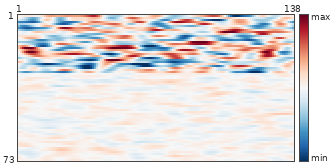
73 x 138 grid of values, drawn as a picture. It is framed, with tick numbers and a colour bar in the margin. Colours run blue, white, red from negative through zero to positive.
Average level on the scale: 50%. Histogram: heavy tails on both sides. Slope: none. Seam: horizontal, 40% of the way down, the bottom part calmer.
